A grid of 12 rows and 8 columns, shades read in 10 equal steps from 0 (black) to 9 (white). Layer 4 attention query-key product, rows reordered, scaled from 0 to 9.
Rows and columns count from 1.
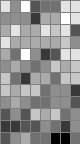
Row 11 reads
2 2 3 3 5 4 2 5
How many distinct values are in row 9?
4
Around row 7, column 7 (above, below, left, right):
6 5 4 7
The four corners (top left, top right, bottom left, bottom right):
8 8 3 4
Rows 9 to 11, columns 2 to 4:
6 5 4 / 5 3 7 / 2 3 3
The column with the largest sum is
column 7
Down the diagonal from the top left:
8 5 6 6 2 7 7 2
